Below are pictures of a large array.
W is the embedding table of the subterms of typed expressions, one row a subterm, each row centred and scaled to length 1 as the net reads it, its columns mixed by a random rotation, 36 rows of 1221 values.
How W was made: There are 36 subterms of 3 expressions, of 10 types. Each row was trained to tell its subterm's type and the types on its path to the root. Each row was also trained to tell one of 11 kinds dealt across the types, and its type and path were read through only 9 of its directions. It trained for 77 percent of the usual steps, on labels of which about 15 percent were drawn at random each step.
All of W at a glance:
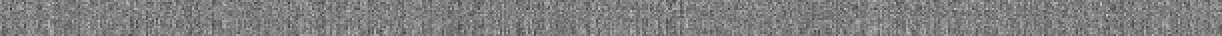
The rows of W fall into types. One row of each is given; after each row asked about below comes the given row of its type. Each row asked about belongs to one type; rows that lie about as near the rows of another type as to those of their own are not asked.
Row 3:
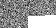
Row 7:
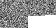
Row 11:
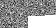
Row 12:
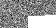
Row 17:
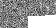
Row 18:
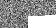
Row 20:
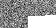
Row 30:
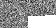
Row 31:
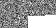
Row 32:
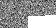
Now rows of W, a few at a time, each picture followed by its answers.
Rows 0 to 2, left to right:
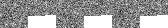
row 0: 20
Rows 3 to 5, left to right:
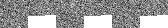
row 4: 7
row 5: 3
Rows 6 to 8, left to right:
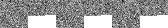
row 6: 12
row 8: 7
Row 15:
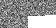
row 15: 32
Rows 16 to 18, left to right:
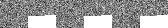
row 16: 11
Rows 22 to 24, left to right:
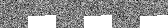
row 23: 32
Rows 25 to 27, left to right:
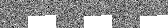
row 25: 3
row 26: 20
